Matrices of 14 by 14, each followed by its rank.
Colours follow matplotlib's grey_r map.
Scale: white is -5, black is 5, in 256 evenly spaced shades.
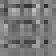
two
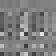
two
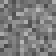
full rank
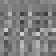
two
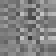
two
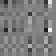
two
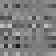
two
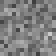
full rank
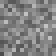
full rank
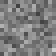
full rank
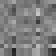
two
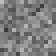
full rank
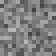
full rank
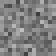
full rank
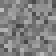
full rank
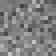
full rank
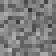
full rank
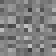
two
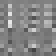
two
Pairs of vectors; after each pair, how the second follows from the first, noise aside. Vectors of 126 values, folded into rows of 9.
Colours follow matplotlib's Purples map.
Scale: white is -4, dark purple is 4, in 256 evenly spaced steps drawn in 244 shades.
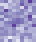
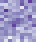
copied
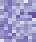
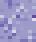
partly zeroed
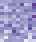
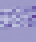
partly zeroed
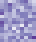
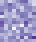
copied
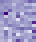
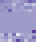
partly zeroed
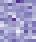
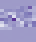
partly zeroed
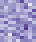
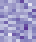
copied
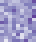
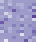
partly zeroed
